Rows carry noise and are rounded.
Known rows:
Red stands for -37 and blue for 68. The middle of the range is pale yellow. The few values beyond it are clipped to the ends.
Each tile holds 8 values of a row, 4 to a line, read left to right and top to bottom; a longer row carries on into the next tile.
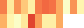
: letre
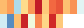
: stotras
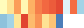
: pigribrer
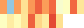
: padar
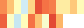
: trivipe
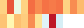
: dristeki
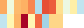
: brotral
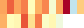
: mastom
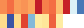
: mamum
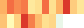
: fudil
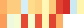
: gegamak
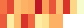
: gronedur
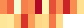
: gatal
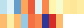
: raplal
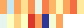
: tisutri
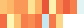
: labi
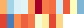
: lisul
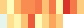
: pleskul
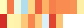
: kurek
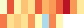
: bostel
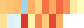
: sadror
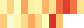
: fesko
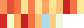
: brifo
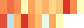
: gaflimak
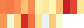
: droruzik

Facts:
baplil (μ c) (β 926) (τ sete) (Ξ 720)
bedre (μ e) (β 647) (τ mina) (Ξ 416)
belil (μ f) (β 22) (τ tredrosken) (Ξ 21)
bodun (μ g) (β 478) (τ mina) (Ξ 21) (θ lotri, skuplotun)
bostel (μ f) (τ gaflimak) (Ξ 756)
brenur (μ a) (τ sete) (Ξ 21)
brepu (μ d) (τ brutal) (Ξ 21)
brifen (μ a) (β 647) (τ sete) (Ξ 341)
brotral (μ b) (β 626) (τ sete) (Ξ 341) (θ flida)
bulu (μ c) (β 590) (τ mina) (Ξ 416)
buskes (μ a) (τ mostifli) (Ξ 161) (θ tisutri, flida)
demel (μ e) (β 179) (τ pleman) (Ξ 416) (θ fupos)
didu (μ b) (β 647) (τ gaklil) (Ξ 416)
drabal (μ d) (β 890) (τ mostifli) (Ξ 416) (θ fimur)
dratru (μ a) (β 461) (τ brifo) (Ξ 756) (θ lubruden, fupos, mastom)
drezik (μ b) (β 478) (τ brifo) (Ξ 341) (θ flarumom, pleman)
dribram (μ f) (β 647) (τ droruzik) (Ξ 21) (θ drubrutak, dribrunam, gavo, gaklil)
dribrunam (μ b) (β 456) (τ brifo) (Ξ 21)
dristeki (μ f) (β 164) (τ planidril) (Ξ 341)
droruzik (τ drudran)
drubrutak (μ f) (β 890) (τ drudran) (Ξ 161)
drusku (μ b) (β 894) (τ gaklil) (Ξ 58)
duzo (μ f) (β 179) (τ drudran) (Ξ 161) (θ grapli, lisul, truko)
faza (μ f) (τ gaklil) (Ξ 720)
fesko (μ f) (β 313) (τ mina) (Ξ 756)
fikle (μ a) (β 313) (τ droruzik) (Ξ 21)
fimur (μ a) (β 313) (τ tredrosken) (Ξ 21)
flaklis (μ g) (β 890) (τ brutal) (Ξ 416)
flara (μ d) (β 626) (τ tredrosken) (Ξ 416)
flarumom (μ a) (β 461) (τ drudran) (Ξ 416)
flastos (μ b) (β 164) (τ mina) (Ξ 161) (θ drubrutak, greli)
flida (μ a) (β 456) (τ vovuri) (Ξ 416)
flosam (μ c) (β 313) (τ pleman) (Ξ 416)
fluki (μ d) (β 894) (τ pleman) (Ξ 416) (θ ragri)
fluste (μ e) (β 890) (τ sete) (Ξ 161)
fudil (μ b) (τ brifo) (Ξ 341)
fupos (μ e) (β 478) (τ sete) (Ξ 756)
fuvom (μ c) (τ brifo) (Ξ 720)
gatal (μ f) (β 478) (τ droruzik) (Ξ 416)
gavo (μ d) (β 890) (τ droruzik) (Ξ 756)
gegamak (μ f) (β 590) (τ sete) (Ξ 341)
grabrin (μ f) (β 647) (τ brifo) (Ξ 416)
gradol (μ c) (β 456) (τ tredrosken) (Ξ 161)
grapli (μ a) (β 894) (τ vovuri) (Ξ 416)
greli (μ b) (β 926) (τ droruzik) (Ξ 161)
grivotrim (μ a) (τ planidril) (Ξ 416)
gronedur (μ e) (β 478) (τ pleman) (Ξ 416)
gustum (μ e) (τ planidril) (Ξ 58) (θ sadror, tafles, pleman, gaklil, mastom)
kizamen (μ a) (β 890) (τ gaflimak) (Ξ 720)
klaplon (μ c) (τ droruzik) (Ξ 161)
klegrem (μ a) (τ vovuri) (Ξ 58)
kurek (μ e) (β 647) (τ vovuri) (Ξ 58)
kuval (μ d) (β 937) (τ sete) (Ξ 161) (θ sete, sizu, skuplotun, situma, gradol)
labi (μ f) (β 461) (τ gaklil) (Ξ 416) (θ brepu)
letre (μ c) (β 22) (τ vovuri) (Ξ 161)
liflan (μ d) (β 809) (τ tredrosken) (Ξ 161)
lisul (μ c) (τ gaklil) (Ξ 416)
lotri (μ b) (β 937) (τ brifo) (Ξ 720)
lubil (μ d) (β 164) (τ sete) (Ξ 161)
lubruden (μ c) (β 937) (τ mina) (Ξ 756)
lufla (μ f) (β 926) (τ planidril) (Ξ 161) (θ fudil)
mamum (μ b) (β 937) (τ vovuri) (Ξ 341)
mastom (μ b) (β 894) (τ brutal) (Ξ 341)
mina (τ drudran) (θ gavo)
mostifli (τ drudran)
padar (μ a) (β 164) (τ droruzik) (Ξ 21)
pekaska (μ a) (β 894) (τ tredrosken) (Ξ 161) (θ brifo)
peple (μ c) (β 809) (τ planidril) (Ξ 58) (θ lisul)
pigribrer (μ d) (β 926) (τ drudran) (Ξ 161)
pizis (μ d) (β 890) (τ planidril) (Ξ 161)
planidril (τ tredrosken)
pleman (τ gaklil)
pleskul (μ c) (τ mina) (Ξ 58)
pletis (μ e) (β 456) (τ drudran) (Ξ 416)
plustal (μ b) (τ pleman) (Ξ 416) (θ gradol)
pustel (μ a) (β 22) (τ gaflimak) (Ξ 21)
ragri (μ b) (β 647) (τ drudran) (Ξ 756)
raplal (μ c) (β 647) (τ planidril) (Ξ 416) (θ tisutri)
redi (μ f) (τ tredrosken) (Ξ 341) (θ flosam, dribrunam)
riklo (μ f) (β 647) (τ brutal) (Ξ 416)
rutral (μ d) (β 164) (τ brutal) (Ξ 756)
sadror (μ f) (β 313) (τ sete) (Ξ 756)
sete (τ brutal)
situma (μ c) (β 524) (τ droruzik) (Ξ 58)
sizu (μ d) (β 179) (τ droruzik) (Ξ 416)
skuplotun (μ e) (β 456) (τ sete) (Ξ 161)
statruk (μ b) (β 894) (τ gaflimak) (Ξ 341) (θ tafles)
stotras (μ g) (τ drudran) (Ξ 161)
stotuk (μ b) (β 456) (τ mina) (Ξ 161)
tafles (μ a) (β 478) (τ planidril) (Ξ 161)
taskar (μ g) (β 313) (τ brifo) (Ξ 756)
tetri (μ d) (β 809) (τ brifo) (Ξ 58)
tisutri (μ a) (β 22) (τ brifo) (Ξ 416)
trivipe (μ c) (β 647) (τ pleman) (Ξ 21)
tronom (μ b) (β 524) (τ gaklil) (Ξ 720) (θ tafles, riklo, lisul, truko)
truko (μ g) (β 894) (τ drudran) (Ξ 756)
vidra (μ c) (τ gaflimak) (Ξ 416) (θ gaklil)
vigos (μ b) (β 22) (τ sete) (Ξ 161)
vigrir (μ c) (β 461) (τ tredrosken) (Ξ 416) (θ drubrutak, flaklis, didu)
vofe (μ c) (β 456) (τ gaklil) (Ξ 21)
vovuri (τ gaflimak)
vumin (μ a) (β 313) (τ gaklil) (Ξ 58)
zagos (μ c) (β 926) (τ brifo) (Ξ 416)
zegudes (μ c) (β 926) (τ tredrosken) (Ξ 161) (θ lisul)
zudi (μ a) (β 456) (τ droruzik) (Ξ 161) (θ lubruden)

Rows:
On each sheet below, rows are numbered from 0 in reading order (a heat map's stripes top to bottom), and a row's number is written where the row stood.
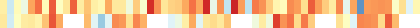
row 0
fikle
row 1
bulu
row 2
lubruden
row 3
flaklis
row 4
brifen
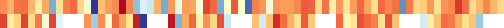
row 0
mina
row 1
zegudes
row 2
tronom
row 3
stotuk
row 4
flastos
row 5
flara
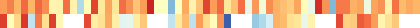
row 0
statruk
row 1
drusku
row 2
zagos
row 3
situma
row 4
dribrunam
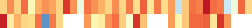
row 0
plustal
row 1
belil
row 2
zudi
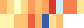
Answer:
flida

